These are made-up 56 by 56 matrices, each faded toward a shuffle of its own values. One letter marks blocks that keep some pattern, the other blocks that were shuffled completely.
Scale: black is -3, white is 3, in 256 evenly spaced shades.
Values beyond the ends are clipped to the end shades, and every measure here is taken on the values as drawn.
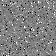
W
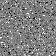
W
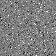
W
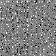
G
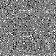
G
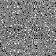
G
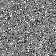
W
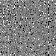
G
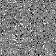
G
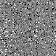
G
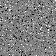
W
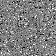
W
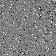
W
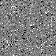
G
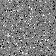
W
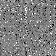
G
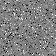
W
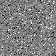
W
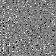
G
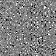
G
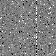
G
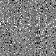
G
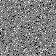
W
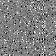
G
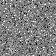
W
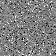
W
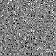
G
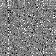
G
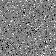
W
